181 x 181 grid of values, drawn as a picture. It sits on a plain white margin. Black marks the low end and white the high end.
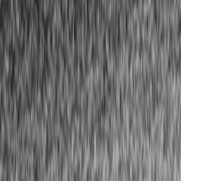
Histogram: bell-shaped. Ninth with the highest average: bottom right. Mirror symmetry: none. Ninth with the lowest average: top left. Grain: streaks running down. Slope: up to the bottom right.
